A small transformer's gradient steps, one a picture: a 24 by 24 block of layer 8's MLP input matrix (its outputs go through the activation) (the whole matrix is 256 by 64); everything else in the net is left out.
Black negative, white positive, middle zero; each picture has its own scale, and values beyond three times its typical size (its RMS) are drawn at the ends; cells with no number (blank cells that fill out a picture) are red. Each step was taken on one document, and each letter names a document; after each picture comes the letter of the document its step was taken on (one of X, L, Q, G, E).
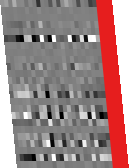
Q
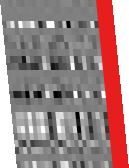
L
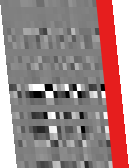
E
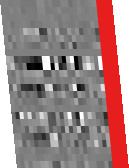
E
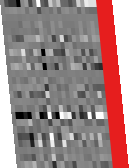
Q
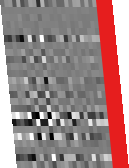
Q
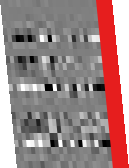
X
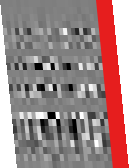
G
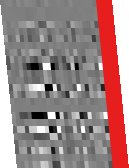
E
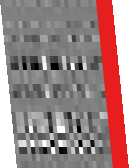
L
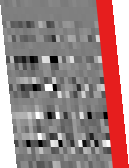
X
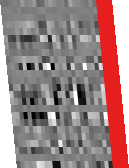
E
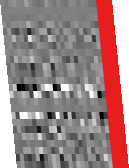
X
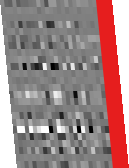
L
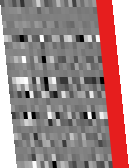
Q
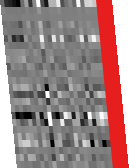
Q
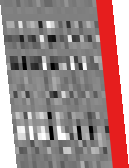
L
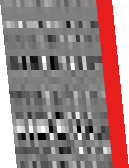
L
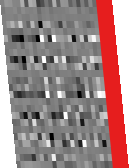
Q
